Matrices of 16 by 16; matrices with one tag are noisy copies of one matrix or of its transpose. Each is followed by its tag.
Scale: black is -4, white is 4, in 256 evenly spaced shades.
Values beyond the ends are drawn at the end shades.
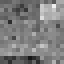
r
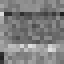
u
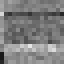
u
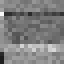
u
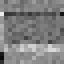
u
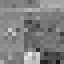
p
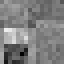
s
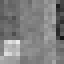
r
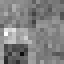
s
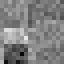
s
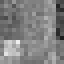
r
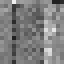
u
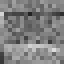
u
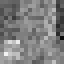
r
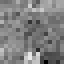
p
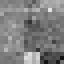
p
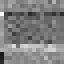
u
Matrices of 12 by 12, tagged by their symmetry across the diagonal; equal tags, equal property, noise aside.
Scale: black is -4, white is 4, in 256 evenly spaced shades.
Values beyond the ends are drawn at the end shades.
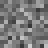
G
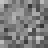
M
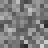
M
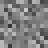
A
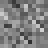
A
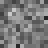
M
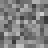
A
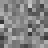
G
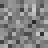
G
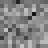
G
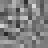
A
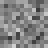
M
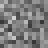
G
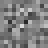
A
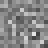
M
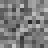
G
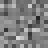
A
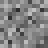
M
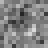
M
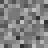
M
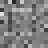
A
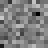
G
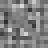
A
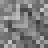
M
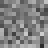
G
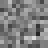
A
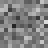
G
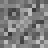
M
